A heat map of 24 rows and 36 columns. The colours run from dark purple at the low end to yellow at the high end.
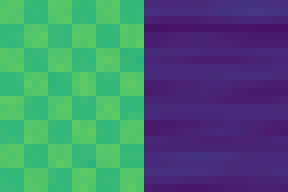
It is made of 1 by 2 panels. Panel 1,1: high, checkered, faint in contrast. Panel 1,2: very low, streaked across, faint in contrast.
